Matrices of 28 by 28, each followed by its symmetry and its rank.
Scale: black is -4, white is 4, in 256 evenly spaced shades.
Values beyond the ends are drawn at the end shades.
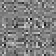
neither, rank five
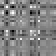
symmetric, rank two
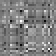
symmetric, rank two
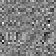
neither, rank five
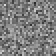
neither, full rank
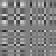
symmetric, rank one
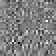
neither, rank five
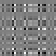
neither, rank one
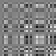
symmetric, rank one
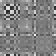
symmetric, rank two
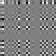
symmetric, rank one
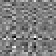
neither, rank three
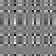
neither, rank one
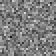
neither, full rank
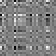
symmetric, rank two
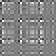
symmetric, rank two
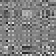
neither, rank three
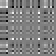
symmetric, rank one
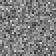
neither, full rank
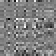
neither, rank three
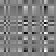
neither, rank one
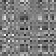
neither, rank three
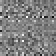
neither, rank five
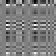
neither, rank one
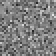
neither, full rank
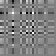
symmetric, rank one
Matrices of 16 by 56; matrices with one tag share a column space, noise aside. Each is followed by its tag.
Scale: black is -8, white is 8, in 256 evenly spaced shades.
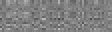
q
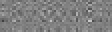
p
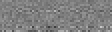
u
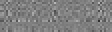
p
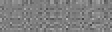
q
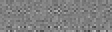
u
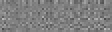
q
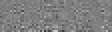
u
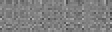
q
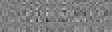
p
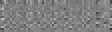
q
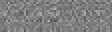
p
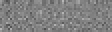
q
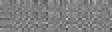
q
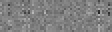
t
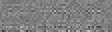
u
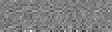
u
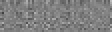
q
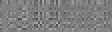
q
